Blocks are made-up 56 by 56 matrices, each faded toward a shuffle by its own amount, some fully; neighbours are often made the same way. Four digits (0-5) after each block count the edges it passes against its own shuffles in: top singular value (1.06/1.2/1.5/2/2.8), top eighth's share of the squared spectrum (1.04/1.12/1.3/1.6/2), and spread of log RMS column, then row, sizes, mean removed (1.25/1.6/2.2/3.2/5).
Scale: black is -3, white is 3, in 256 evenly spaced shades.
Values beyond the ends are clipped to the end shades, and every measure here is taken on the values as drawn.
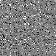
3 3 2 2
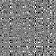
4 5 3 3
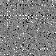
3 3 2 2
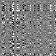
4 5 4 3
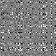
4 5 3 3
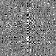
3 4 3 2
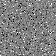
0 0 0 0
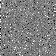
2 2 1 0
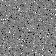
0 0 0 0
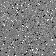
0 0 0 0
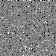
2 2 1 1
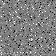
0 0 0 0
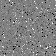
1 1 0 0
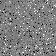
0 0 0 0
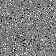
1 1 0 0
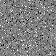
2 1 0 0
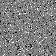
0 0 0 0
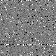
2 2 0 2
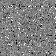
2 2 1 2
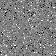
0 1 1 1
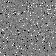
1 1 0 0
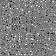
3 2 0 1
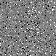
2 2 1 0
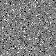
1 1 1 0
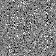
1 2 2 0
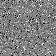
0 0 0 0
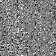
1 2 2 0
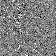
1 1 1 0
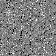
1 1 2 0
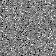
0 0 2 0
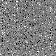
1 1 1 0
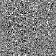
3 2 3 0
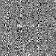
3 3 3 0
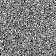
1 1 0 0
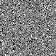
2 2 2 0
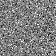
1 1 0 0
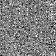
2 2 2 0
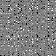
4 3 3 1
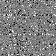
2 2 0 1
